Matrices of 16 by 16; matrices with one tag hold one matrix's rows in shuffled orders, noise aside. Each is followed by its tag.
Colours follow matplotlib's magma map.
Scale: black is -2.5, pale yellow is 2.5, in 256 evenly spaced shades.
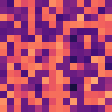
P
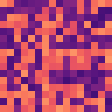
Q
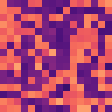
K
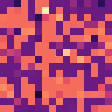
Q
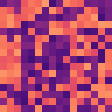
K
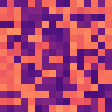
K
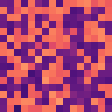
P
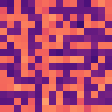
Q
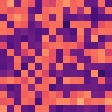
Q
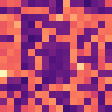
K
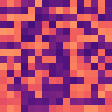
K
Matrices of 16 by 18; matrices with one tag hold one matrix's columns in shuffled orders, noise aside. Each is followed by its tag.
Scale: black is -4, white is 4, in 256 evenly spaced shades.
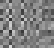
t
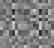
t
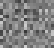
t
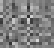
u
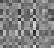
t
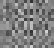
t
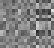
t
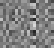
t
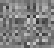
u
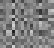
t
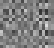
t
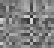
u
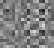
t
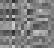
t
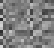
t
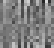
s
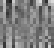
s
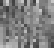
s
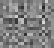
u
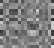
t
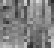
s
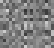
t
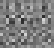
u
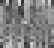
s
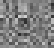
u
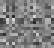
u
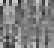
s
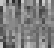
s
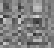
u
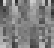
s
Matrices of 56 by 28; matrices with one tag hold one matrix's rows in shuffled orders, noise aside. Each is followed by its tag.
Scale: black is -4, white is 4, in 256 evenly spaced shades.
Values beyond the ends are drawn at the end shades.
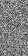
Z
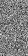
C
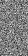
C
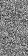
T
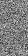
T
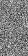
C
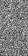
C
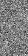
T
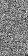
T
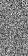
C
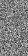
C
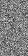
T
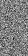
T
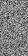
Z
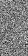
T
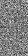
C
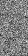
T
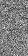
T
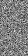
Z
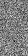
C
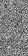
C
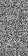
C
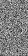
C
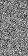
Z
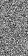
T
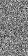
C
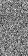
C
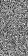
Z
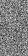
C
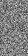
Z
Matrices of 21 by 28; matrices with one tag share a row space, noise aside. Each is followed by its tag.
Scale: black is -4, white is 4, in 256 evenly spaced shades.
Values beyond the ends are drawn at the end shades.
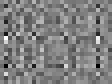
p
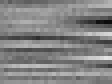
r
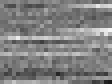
r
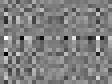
p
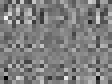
p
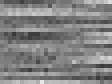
r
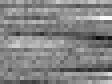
r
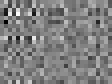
p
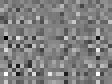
p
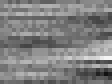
r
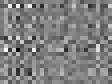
p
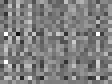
p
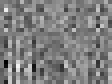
p
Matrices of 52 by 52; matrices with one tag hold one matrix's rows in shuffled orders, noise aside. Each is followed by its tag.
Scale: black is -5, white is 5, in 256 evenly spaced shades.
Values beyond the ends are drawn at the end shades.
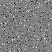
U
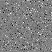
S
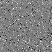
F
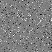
F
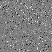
S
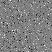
U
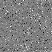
S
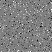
F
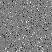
S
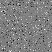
U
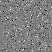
S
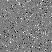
S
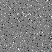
F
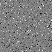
F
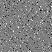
F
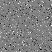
F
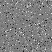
S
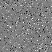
S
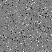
S
